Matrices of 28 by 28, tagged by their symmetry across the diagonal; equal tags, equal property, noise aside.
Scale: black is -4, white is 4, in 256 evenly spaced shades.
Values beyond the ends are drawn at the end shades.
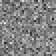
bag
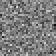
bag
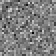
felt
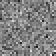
felt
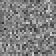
bag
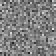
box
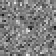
box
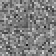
felt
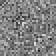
felt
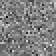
bag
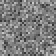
felt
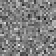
box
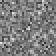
felt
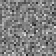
box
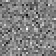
bag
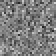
bag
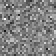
bag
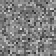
box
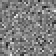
felt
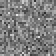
bag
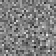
box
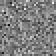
box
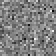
bag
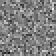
box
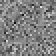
felt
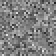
box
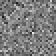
felt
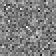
felt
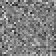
box
